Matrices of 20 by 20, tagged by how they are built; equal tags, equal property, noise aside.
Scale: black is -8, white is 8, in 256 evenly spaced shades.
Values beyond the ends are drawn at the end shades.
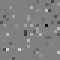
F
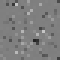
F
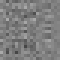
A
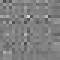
A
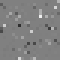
F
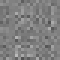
A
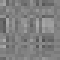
A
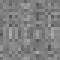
A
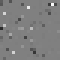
F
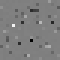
F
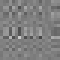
A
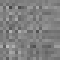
A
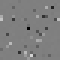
F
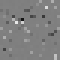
F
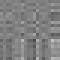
A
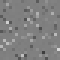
F
